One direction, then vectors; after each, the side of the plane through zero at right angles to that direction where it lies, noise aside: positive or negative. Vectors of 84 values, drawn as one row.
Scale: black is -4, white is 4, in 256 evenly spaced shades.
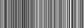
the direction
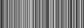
negative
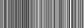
positive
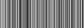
positive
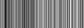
positive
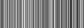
negative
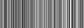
positive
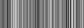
negative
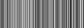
negative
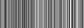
positive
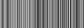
negative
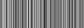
positive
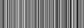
negative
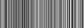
positive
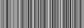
negative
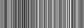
positive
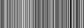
negative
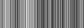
negative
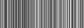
positive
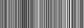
positive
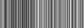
positive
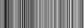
positive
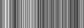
negative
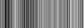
positive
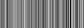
negative
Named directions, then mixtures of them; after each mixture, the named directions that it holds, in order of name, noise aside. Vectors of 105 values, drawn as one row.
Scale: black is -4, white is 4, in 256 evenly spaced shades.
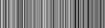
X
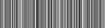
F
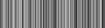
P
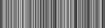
P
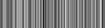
P, X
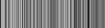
F, P, X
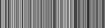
F, P, X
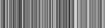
F, P, X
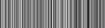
F, P, X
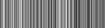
F, P, X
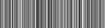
F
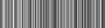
P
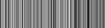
F, P, X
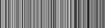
F, P, X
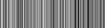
X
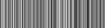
F, P, X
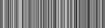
F, P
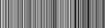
P, X
